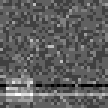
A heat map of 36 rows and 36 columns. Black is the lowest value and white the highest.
In the bottom left lies a patch that is higher than the rest. On average the colour sits 40% of the way up the scale. Rows 29 and 32 stand out from the rest. The bottom left is the ninth with the highest average. Neither half mirrors the other.
